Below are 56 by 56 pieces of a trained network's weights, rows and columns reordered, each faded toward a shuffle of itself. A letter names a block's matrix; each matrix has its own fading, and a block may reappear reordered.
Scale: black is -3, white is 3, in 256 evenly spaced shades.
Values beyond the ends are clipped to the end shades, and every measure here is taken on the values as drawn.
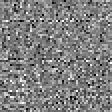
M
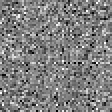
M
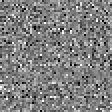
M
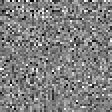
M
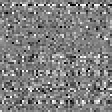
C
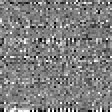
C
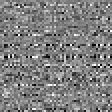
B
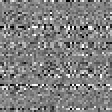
B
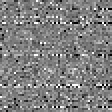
C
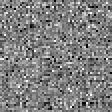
M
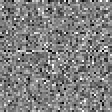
M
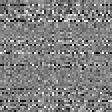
B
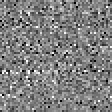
M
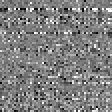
C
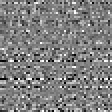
B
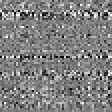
B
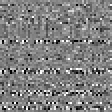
B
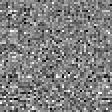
M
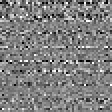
B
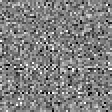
M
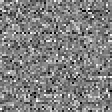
M
